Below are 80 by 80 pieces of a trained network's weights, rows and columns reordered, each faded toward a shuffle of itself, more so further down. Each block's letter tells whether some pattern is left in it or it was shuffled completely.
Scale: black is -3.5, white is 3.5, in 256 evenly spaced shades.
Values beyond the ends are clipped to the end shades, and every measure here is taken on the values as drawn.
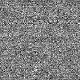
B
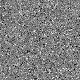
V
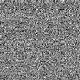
B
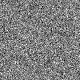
V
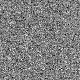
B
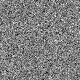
V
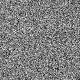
V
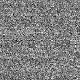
B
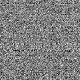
B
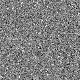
V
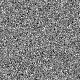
V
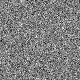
V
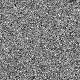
V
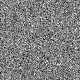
V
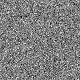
V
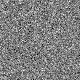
V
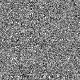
B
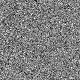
V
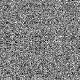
B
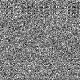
B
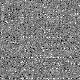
B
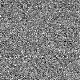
B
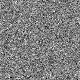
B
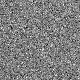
V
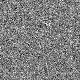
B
